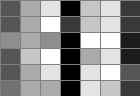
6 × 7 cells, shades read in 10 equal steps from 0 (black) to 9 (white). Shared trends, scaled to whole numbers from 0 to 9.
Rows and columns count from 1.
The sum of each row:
34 37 35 34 37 33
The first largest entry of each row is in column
3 3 5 3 6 5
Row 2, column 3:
9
